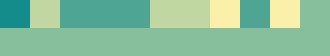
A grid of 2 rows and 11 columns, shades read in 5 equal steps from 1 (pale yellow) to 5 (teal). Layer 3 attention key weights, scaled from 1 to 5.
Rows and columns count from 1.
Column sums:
8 5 7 7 7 5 5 4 7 4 6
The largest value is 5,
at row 1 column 1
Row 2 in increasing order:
3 3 3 3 3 3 3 3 3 3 3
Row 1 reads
5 2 4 4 4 2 2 1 4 1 3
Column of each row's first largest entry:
1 1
